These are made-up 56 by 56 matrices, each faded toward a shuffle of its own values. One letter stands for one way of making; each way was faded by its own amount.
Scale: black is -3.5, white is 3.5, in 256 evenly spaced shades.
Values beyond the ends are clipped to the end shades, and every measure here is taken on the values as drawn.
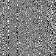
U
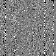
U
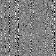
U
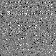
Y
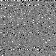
Y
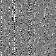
U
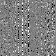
U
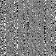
U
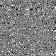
Y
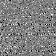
Y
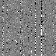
U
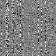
U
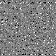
Y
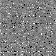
Y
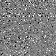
Y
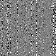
U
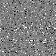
Y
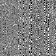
U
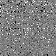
Y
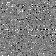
Y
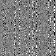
U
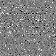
Y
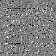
Y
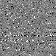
Y
